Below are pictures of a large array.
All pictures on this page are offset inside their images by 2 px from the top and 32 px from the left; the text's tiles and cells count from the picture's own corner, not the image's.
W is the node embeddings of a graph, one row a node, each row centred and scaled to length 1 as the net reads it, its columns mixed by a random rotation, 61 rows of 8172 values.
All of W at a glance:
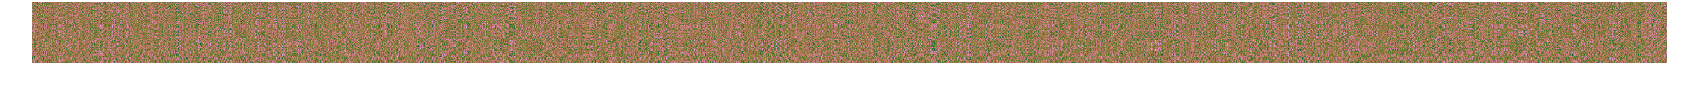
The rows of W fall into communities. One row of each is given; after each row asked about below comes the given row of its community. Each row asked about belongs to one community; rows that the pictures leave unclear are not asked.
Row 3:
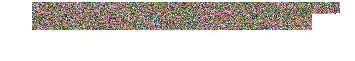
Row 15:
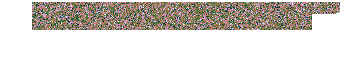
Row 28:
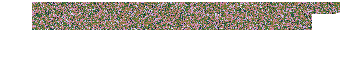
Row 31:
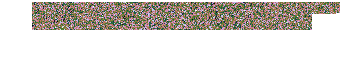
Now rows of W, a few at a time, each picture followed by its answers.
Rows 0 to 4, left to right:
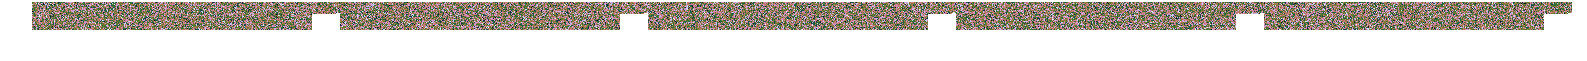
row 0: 15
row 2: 15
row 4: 28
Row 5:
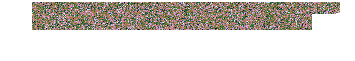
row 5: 15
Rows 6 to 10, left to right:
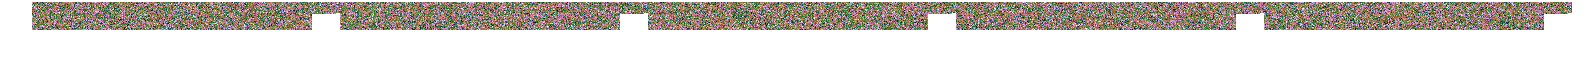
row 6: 3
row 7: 28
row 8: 31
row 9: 15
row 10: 15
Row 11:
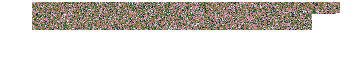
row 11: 28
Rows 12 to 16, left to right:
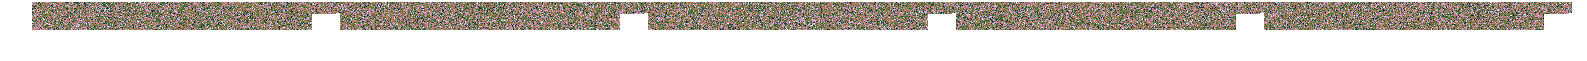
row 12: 3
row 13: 3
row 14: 28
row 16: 15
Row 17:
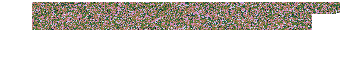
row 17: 28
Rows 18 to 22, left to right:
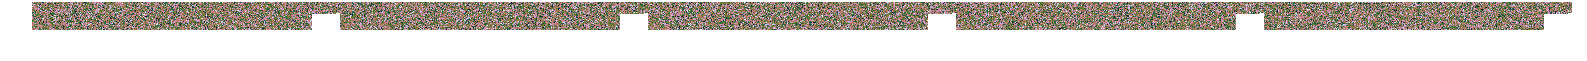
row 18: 3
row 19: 31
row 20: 3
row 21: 31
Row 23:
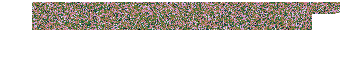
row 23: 15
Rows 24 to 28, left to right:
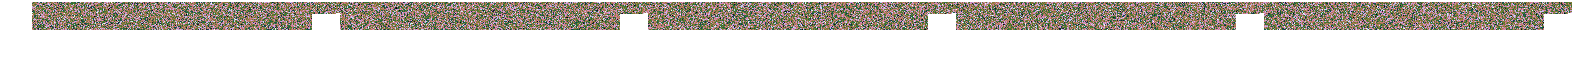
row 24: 15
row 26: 31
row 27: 31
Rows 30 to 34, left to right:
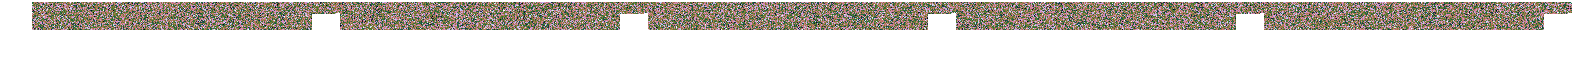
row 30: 15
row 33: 15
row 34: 31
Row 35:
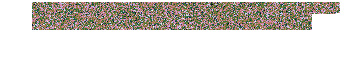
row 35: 31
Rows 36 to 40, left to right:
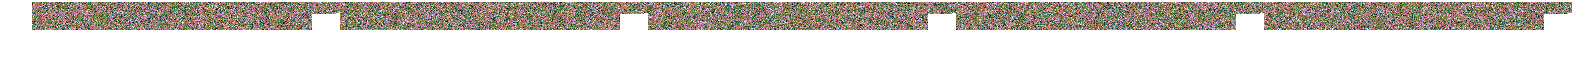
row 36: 3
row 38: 28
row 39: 3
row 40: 28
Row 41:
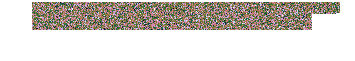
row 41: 28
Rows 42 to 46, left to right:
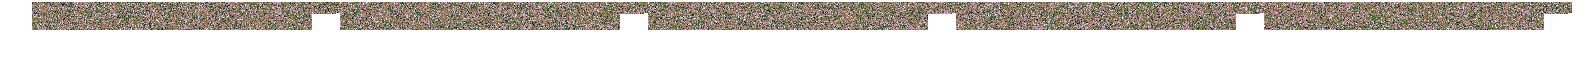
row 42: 31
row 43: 28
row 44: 3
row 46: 28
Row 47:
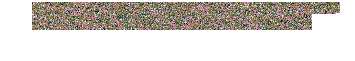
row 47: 28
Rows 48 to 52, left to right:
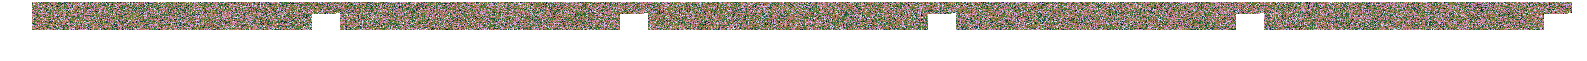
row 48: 28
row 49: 15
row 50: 31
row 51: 15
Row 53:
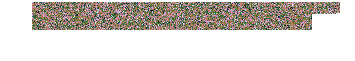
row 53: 15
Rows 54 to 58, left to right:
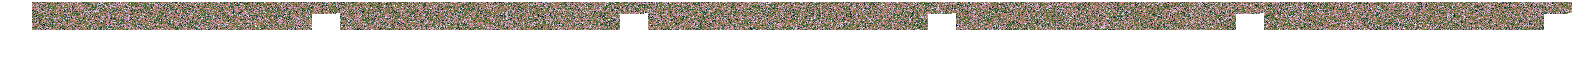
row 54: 3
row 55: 31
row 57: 31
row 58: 15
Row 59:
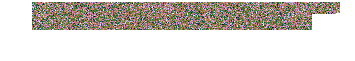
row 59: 15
